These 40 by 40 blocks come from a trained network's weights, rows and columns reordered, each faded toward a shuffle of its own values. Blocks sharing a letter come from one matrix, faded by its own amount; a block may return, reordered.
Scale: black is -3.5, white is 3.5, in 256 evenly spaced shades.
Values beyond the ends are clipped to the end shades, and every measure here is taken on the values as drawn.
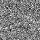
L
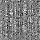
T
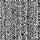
T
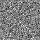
L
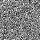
L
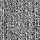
T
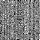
T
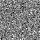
L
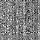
T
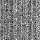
T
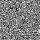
L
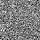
L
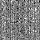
T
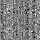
T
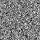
L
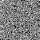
L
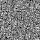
L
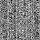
T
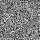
L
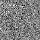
L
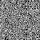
L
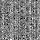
T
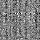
T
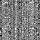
T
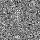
L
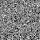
L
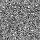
L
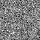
L
